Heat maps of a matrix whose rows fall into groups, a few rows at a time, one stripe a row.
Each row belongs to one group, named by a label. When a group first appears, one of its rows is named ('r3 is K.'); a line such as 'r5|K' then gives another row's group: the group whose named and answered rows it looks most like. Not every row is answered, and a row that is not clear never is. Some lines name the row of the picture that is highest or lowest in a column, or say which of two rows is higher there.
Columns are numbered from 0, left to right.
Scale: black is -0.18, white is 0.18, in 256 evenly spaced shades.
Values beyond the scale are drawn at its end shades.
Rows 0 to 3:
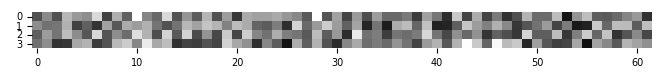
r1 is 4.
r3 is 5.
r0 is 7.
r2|7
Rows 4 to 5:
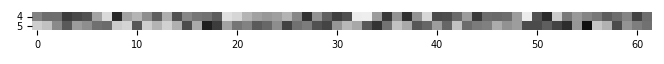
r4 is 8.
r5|5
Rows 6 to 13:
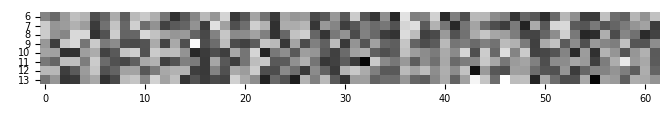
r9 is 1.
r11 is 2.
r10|5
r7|4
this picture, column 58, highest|11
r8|4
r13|5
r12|5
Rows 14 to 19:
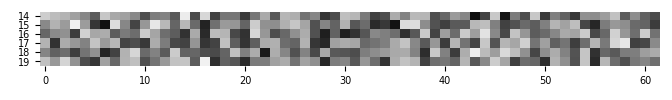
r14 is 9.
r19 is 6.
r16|2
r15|4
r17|1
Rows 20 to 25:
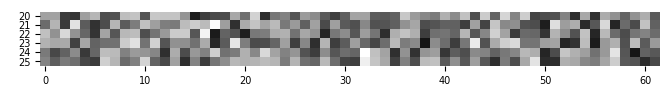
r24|8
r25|8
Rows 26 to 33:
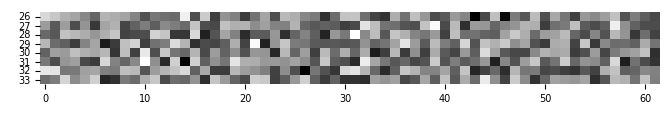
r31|8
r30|7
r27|8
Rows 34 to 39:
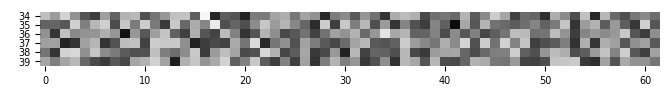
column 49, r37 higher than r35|No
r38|1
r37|5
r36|1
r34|6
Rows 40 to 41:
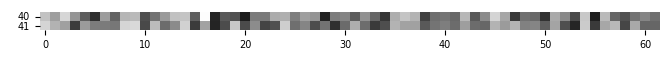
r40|6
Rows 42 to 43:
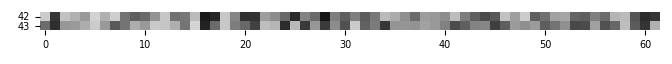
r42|1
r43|1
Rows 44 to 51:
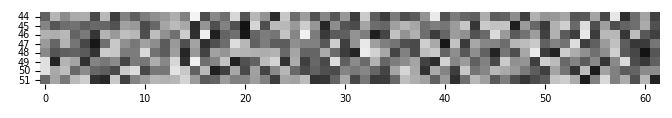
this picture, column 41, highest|47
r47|8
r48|8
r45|6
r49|1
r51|4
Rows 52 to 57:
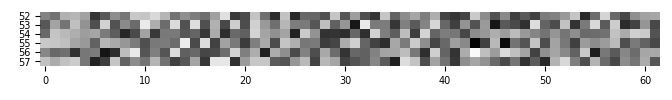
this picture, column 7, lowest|56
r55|9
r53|7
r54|2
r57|4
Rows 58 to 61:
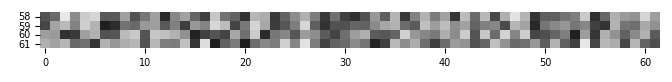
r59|2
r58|2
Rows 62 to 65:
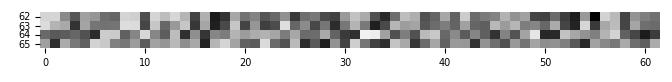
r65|1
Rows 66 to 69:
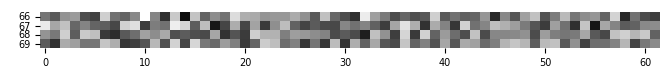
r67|6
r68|2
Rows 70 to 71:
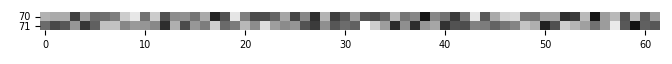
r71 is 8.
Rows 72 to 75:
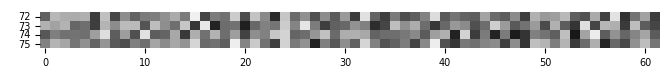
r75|7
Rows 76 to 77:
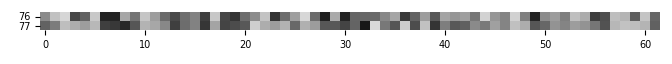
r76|2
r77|2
